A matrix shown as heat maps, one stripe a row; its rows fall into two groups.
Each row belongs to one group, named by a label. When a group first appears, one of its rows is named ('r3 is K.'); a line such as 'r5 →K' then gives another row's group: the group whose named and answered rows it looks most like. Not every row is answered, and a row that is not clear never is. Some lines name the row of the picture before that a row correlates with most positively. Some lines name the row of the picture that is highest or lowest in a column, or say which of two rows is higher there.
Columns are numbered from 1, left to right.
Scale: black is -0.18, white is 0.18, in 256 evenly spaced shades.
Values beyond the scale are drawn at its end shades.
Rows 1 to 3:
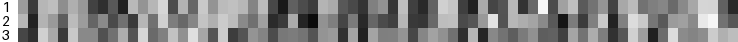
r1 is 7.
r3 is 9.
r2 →7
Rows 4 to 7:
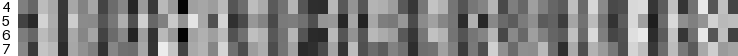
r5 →9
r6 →9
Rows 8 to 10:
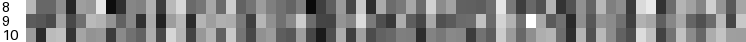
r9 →9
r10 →9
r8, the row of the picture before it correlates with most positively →7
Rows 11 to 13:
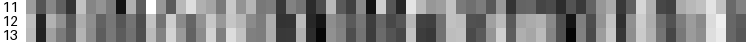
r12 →7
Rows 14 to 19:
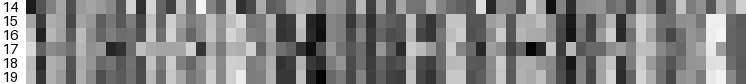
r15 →7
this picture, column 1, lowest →14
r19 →7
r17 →7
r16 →7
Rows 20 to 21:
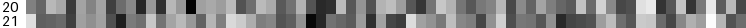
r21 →7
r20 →9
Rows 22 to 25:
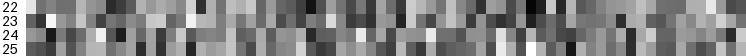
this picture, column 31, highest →23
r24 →9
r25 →9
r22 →7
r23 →7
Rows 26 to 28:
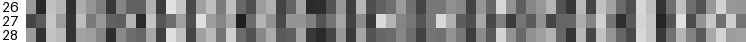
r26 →9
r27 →9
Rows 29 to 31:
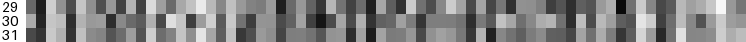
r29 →7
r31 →9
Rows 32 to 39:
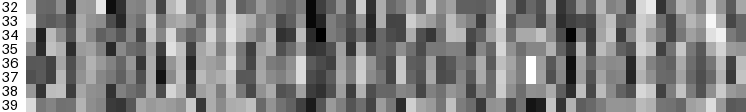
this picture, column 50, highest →34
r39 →7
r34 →7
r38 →9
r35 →9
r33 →7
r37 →9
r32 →9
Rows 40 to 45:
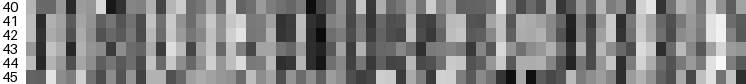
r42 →7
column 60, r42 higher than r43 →No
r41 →7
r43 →9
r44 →7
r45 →7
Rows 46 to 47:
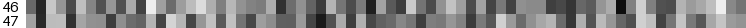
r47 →9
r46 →7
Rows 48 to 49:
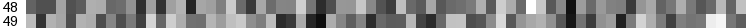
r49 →7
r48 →9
